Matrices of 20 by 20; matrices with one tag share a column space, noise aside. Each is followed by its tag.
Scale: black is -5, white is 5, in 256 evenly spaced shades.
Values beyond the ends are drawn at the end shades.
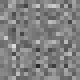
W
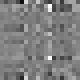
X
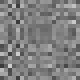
W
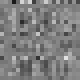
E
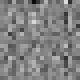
E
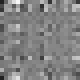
X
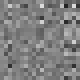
W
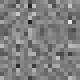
W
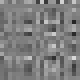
E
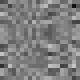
W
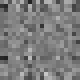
X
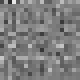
E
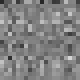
E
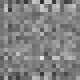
X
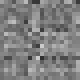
E
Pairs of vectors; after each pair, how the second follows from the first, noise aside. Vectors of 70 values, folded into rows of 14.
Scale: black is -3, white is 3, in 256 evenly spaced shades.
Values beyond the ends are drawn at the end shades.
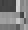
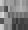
wrapped around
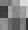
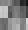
negated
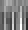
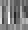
wrapped around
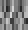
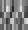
negated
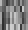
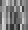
negated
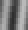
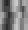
wrapped around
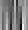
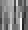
negated
